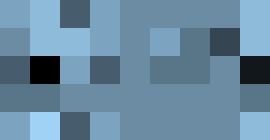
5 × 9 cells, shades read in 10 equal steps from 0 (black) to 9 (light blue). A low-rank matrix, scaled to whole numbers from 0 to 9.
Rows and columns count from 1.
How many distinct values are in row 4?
2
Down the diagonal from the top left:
7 8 7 6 6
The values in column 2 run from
0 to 9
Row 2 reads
6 8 8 7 6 7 5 3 8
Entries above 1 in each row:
9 9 7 9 9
